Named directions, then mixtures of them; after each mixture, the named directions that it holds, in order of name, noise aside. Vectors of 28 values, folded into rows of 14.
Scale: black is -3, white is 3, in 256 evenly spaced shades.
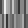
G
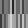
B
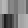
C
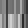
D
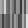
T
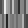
G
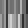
D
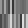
B, T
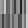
T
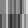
D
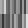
T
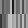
B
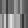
C, D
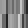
C, D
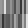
T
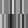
B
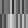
B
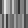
G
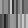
B, C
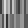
G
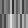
B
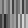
B, C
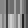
D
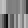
C, D
